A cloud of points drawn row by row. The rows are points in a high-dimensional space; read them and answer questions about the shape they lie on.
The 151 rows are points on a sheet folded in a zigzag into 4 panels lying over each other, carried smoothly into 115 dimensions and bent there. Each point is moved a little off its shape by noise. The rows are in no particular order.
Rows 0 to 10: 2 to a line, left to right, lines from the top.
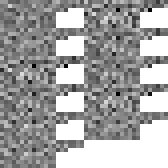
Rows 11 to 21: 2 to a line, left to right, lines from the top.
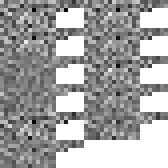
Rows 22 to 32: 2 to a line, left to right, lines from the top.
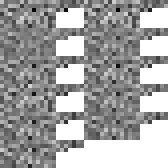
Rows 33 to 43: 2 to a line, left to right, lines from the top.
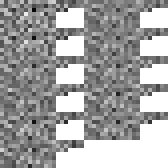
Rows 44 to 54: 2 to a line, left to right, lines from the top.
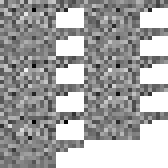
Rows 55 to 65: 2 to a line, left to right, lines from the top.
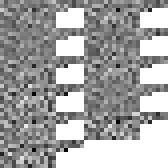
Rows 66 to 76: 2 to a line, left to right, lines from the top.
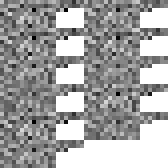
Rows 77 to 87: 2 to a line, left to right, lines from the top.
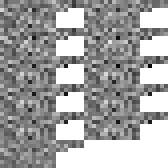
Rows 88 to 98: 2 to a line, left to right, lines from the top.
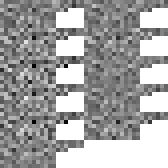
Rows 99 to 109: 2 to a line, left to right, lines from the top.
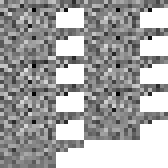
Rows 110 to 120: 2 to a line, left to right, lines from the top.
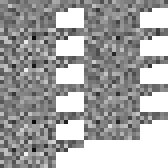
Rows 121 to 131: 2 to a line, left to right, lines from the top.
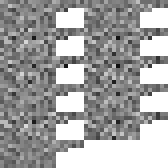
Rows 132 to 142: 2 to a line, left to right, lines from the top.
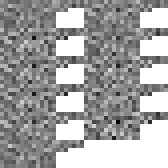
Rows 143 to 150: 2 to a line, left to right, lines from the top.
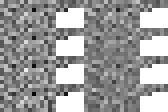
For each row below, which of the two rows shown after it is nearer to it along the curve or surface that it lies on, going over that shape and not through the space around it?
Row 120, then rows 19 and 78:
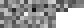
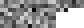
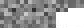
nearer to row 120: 78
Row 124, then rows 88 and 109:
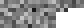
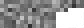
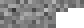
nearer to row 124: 88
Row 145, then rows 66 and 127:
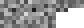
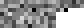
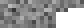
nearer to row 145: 127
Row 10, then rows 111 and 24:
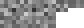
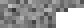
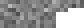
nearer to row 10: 111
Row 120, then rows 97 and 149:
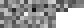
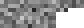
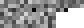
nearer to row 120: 149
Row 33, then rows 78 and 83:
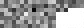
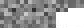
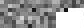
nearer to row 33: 78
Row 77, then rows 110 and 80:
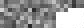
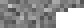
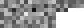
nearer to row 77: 110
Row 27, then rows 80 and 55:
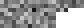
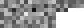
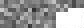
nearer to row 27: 55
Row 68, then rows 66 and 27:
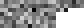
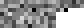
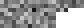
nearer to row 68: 66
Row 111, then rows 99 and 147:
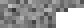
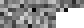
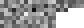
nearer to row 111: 147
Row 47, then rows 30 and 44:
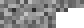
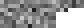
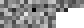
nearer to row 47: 44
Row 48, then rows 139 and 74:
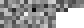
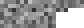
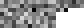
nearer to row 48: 139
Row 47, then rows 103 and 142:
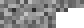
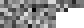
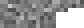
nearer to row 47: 142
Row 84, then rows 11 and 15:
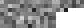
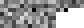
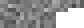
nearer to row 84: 11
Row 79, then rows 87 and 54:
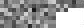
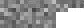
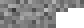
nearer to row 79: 87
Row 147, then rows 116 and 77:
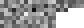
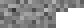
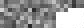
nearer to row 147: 116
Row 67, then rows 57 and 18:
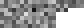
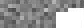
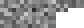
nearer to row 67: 18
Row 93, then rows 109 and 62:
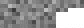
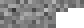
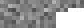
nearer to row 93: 109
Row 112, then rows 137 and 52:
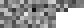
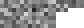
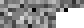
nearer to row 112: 137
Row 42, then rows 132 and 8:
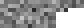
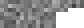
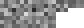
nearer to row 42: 132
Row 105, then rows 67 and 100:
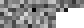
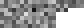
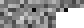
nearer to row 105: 100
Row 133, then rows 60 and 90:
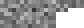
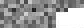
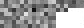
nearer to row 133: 90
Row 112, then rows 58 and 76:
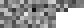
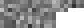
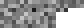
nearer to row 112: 76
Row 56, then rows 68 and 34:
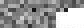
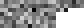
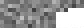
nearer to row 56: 34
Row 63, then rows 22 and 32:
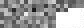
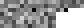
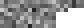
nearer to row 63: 22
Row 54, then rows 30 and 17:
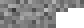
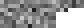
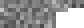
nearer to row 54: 17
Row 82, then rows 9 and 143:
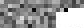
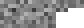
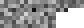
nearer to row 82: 143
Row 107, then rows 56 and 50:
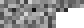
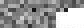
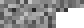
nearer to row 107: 50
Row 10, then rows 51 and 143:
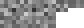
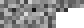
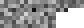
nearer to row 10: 51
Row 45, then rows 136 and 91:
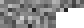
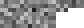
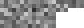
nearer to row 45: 136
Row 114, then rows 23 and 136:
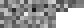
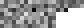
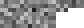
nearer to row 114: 23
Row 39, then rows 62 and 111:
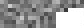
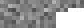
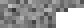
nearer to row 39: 62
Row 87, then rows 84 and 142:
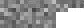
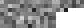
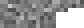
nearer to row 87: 142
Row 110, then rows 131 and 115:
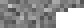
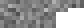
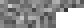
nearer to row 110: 131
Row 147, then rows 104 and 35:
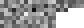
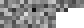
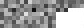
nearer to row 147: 35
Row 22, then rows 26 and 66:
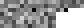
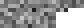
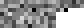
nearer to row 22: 26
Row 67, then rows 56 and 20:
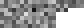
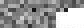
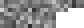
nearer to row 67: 56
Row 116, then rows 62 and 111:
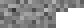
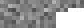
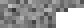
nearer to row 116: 111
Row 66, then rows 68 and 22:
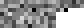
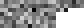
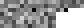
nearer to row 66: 68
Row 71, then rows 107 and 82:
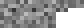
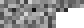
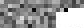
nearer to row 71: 107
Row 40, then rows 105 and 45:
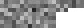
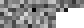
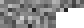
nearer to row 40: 105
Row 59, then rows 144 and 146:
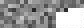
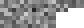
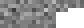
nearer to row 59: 144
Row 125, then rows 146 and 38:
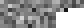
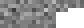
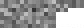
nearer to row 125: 38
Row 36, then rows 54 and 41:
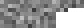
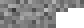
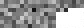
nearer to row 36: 41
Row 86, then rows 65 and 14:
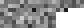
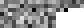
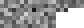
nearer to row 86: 65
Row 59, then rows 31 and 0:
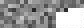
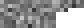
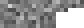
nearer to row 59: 0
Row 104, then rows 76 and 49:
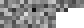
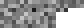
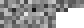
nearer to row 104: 76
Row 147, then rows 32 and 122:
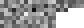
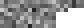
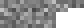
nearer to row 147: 122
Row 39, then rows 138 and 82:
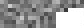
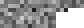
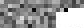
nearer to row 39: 138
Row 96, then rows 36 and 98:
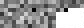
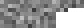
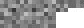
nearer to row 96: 36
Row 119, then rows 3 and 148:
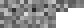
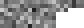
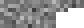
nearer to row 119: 148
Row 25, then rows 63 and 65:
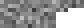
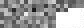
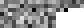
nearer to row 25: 65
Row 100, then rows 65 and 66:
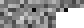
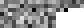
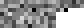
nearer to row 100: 65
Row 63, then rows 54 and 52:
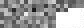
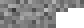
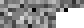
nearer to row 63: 54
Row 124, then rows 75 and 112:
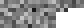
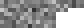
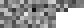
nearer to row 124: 75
